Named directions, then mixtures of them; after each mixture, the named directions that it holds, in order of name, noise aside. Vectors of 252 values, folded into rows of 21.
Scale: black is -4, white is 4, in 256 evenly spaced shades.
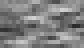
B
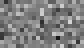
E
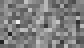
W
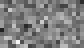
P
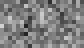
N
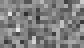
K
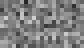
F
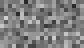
F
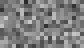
F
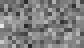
F, N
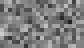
E, N, P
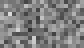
K, N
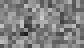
N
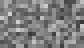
K, W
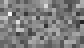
F, K, W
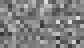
E, W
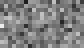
F, N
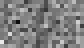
W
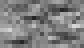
B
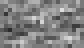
B, N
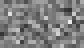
E, K, P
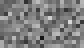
E, F, K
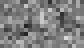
B, N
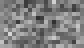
B, F, W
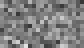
P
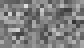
E, K, N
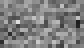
B, W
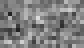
B, K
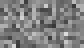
F, P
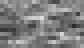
B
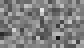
E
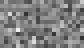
K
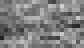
B, E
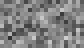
B, N, W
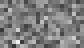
K, P
